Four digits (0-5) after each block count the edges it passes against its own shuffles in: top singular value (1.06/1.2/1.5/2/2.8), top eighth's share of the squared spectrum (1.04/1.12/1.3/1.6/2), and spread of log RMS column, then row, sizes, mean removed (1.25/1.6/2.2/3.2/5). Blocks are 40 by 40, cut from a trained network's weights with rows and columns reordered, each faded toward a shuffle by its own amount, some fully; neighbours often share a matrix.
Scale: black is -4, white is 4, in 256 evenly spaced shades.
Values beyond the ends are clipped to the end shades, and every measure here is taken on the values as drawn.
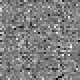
1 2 1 0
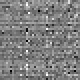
3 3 2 0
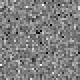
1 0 0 0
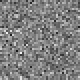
2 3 1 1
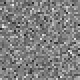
0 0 0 0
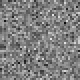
1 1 0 0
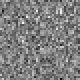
3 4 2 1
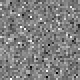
0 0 0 0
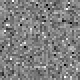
0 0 0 0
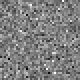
0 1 0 0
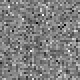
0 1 0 0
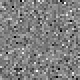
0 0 0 0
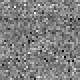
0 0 0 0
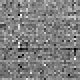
3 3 2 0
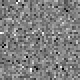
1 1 0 0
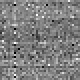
3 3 2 0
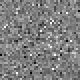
1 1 0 0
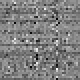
3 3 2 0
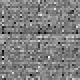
3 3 2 0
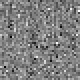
1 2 0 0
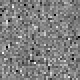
1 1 0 0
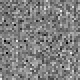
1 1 0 0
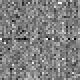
2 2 0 2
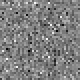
1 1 0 0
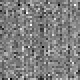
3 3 0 2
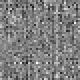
3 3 0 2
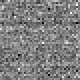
2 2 1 1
